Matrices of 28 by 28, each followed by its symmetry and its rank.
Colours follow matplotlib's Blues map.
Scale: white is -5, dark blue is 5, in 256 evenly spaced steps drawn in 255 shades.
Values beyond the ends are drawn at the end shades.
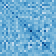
symmetric, rank five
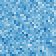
antisymmetric, full rank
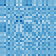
symmetric, rank two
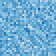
antisymmetric, full rank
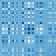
symmetric, rank two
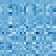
neither, rank three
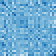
symmetric, rank three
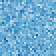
antisymmetric, full rank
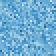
antisymmetric, full rank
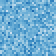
antisymmetric, full rank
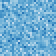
antisymmetric, full rank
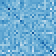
symmetric, rank five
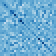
symmetric, rank five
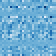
neither, rank three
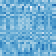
neither, rank three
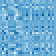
neither, rank three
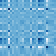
symmetric, rank two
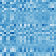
neither, rank three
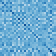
symmetric, rank five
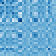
symmetric, rank three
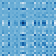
symmetric, rank two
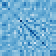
symmetric, rank five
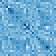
symmetric, rank five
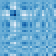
symmetric, rank two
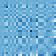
symmetric, rank three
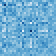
symmetric, rank three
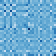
symmetric, rank three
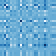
symmetric, rank two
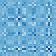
symmetric, rank three
